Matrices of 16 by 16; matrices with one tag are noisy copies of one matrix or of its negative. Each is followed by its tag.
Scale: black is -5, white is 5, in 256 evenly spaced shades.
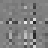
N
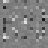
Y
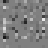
Y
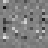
Y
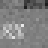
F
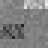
F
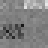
F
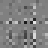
N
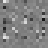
Y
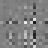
N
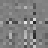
N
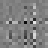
N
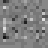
Y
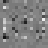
Y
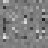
Y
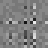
N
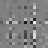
N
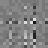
N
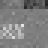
F
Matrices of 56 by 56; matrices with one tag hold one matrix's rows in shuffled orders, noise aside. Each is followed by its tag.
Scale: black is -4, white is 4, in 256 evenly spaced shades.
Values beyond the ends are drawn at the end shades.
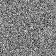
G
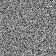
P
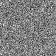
G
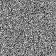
G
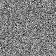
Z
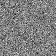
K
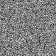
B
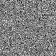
B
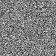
B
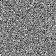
G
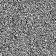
K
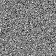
Z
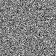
B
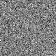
Z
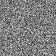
B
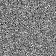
K
